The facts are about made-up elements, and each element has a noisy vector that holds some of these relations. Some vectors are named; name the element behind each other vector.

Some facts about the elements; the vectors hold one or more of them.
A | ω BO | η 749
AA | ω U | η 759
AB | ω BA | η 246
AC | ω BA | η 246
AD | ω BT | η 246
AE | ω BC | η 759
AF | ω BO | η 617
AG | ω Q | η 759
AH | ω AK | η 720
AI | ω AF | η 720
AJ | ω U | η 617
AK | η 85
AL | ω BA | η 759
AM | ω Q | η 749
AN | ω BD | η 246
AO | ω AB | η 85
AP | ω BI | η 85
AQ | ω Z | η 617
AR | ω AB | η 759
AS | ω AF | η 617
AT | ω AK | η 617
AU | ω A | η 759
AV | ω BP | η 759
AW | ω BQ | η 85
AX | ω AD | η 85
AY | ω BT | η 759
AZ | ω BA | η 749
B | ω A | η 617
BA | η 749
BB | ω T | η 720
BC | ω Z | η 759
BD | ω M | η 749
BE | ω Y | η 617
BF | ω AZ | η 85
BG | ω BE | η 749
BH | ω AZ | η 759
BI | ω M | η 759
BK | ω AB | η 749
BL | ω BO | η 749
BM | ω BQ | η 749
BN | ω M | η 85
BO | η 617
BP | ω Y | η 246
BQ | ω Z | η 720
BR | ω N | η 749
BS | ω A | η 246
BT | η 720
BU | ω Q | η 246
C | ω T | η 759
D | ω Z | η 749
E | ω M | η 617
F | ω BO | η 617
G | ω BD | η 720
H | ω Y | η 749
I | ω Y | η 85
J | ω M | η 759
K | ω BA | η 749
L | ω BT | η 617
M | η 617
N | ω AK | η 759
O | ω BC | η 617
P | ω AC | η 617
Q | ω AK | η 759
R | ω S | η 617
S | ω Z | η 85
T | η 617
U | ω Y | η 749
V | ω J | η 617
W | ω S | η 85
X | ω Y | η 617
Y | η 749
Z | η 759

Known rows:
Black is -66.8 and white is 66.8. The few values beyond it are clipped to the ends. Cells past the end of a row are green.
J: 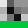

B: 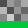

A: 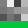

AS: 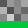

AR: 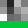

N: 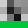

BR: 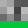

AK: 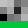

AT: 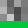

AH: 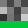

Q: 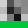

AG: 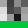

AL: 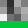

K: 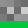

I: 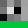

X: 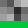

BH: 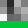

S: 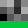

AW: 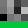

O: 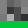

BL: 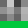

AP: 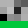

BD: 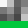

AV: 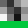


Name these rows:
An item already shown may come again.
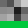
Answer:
AJ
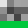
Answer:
M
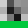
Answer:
N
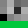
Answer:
AX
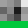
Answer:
BP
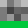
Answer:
T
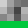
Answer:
AN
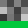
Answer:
AH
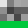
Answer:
M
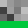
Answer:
AZ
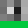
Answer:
BG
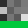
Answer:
AI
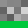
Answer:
BK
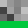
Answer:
AZ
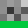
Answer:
BO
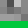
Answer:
P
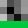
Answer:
BC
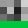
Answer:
U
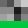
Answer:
AJ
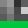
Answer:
BM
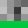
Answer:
BU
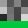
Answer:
G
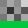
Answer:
AF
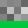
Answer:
BK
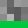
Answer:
L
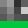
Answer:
BM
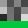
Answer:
G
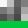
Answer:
BD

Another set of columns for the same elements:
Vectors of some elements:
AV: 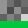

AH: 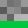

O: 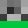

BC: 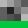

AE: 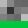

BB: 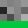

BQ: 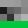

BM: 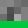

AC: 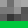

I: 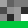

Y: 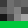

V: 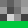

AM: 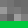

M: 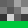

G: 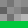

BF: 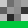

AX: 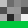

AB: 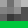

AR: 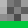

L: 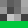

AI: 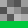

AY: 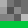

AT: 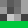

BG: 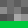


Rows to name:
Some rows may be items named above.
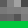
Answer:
BD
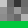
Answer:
AU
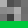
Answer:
BS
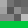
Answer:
AG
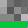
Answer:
AG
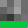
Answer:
AD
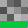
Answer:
AI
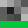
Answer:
Z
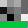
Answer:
S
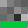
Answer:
N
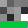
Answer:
I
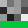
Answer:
AK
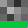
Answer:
A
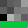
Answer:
BE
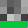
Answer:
L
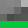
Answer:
BA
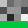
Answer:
AX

